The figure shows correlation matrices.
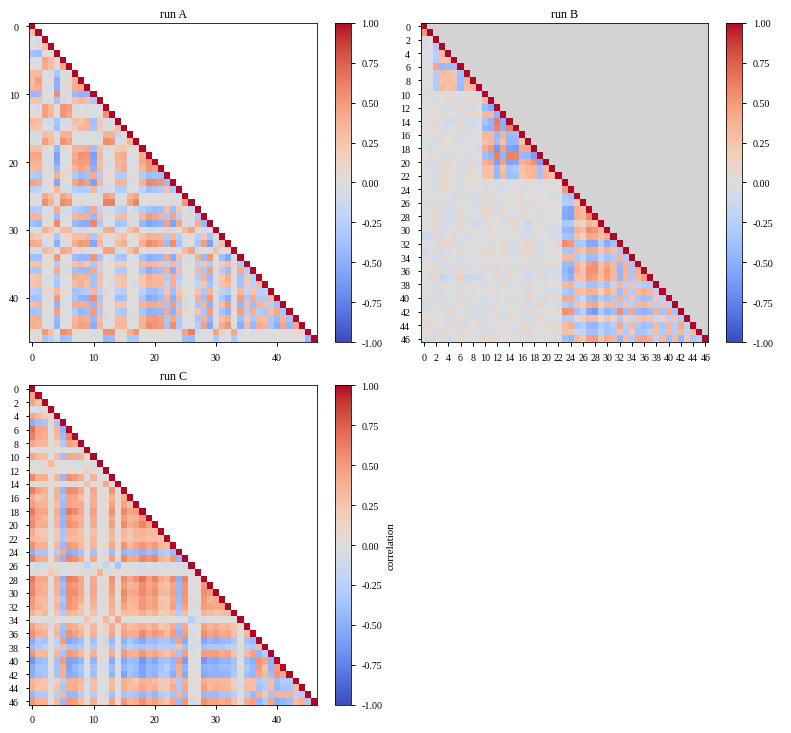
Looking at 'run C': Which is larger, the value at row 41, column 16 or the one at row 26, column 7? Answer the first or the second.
the second
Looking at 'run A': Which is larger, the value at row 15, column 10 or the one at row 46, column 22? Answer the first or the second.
the second
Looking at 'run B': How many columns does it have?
47
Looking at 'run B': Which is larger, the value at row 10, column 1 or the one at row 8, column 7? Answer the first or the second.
the second
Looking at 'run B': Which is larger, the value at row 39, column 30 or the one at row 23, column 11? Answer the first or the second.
the first
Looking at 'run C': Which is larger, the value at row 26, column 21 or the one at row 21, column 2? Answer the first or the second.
the second
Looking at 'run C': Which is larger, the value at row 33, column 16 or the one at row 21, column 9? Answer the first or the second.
the first
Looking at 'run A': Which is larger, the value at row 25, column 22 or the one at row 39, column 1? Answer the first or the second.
the first
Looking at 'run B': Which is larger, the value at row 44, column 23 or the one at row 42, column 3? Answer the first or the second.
the first
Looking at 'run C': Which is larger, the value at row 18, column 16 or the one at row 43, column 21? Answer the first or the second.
the first
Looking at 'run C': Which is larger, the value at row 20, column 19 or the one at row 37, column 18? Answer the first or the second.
the first
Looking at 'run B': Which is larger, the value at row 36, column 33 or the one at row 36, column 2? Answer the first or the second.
the first
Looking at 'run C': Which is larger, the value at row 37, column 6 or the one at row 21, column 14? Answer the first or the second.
the second
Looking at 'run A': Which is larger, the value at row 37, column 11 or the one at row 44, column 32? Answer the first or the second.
the second
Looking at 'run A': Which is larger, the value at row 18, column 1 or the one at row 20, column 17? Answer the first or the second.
the first
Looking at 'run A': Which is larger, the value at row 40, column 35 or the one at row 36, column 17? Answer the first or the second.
the second
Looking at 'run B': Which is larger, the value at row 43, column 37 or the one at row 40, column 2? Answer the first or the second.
the first
